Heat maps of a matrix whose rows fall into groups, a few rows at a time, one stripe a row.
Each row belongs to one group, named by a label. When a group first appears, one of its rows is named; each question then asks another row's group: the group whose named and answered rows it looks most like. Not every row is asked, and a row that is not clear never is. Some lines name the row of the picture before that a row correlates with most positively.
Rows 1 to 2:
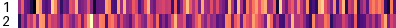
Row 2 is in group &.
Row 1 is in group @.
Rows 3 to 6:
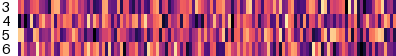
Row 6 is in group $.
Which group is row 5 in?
@
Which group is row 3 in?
@
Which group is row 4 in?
$
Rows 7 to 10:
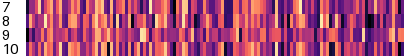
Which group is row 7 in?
$
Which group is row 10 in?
$
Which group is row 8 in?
$
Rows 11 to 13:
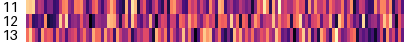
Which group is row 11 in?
@
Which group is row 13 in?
&
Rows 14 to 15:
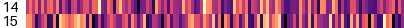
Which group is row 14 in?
&
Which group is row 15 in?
@
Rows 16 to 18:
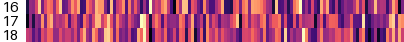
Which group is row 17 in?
&
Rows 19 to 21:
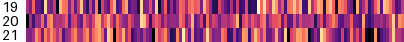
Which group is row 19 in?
@
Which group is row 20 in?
&
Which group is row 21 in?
$
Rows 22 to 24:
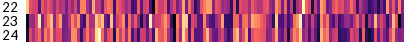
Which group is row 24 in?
$
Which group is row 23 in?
$
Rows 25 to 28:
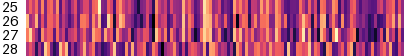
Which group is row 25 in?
&
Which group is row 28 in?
@
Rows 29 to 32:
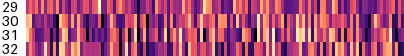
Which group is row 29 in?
&
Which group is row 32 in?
@
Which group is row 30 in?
@
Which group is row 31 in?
@
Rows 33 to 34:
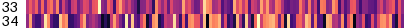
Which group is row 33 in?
&
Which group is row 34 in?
@
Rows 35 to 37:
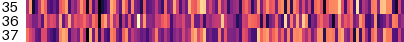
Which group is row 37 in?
@
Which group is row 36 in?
$
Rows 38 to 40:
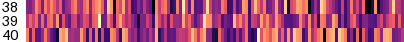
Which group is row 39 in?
&
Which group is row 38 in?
$
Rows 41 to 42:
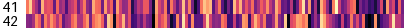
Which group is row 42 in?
$
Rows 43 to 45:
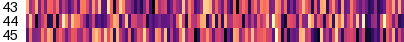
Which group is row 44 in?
@
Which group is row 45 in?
&
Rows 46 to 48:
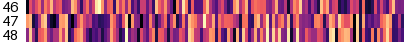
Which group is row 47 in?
@
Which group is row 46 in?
$
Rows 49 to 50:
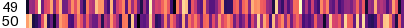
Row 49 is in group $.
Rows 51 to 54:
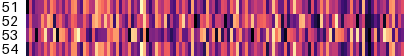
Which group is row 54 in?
$
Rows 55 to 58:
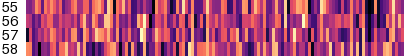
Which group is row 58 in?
@
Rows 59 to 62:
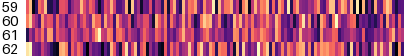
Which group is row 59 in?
@
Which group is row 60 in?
&
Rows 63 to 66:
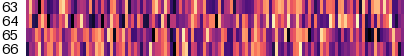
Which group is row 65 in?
$
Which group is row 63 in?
@
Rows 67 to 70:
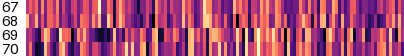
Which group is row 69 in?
@
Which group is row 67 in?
&
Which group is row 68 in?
&
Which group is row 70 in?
@
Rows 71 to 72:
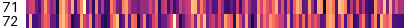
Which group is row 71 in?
@
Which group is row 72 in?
@
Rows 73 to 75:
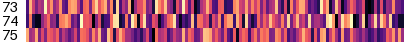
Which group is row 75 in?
&
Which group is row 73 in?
$
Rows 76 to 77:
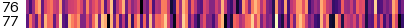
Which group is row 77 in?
$
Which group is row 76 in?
$
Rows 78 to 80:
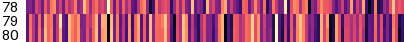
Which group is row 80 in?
$
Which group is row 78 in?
$
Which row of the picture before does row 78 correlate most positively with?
76
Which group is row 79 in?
$
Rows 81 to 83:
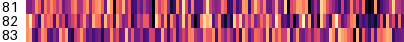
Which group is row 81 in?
$
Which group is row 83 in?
@
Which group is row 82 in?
&
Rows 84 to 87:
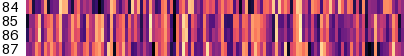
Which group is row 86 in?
$
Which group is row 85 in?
$
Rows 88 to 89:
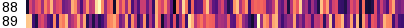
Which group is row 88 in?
$
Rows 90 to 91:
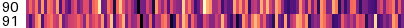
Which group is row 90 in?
&
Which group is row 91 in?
$
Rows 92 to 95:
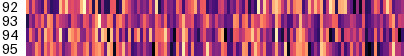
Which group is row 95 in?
$
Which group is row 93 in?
&
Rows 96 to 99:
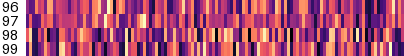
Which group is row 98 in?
@
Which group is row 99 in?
@
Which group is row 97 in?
&
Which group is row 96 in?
&
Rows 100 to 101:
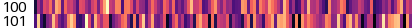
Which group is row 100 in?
&
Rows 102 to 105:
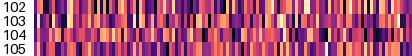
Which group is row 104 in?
&
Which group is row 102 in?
@
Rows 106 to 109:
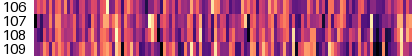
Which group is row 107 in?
&
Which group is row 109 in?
$
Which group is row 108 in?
&
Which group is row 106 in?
&
